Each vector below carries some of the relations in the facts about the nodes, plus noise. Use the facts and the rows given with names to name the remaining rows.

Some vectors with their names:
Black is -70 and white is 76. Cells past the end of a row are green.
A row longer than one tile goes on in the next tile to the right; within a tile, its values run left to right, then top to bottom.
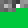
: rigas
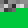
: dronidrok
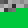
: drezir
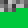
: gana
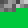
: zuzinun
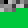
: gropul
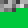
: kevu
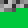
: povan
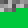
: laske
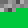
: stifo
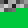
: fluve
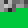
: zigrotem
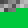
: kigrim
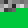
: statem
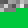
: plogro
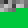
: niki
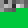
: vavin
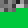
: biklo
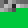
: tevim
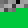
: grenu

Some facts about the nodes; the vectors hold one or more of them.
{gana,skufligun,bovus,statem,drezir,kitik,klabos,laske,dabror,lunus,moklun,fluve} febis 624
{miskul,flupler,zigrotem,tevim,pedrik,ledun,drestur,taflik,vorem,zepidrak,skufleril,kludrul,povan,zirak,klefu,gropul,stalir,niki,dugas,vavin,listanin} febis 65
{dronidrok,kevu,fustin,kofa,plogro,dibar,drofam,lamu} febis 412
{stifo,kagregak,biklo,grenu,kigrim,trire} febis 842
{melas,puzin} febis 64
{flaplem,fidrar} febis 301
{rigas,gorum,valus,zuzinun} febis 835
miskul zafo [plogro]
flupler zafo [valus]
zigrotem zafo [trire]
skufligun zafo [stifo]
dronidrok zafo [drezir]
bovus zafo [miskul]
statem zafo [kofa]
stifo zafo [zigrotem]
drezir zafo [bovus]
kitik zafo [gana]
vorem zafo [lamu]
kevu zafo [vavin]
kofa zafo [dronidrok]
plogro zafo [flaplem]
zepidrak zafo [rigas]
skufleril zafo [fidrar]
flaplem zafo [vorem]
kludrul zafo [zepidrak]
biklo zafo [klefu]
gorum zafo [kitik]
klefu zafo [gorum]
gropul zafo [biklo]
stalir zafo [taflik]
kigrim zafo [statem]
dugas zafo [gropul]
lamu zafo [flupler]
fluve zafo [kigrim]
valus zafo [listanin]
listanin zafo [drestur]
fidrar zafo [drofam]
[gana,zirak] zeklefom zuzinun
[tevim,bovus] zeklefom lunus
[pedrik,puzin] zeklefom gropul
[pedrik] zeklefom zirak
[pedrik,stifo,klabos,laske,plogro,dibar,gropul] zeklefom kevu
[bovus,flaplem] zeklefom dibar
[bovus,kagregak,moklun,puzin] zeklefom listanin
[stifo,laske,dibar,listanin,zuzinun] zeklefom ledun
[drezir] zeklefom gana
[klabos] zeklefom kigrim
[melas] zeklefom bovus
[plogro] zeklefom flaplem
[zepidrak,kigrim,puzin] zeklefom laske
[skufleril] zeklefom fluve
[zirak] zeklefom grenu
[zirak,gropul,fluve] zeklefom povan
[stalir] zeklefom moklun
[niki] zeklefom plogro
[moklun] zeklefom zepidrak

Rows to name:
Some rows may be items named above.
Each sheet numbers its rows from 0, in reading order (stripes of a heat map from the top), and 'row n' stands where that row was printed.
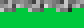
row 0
moklun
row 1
stalir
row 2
ledun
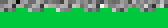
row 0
grenu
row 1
melas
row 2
klabos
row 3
drofam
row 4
stifo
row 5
lamu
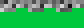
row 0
pedrik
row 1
dabror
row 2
miskul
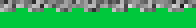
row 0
niki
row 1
zirak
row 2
stifo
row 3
skufligun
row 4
zepidrak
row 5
moklun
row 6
skufleril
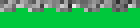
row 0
dibar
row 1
moklun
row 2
kludrul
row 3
kagregak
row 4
gorum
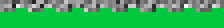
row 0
fidrar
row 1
fluve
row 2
listanin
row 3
moklun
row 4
kitik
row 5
lunus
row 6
drofam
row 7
fustin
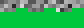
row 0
flaplem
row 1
zuzinun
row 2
drezir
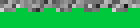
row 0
puzin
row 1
trire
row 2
kagregak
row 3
valus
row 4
bovus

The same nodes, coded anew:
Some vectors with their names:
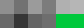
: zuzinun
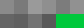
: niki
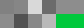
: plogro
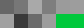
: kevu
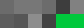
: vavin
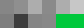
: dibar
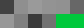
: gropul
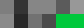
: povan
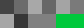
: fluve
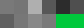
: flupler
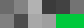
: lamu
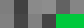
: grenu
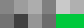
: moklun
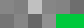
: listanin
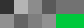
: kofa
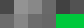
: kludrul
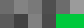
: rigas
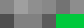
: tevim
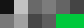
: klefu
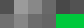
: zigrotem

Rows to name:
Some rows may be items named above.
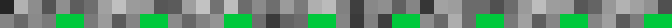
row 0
statem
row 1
stifo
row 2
drezir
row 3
zuzinun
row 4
grenu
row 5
fidrar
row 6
stifo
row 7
kigrim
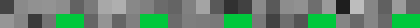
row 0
gropul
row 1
stalir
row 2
miskul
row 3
zirak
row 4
kitik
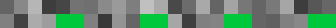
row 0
lamu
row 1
gana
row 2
fluve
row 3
valus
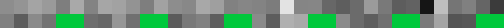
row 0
puzin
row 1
melas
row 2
kagregak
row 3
flaplem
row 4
skufleril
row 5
biklo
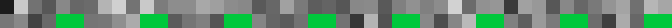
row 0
gorum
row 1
bovus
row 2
kagregak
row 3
skufleril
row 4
dabror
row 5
plogro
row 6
skufligun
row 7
lunus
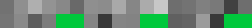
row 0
zepidrak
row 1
dibar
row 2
trire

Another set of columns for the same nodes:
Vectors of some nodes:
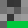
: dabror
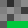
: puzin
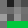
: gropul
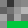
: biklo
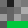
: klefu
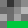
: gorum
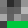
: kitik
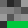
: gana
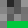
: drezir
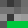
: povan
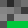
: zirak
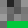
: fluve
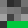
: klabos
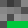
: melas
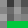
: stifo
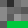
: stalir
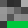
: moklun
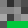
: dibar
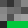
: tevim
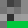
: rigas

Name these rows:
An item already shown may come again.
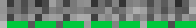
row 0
plogro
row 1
lunus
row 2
trire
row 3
kevu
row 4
biklo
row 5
flaplem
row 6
statem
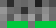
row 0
listanin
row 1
gropul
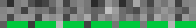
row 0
puzin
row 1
niki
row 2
valus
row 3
kitik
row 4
bovus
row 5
fidrar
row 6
valus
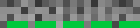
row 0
kagregak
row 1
zuzinun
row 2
flaplem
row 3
kigrim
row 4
melas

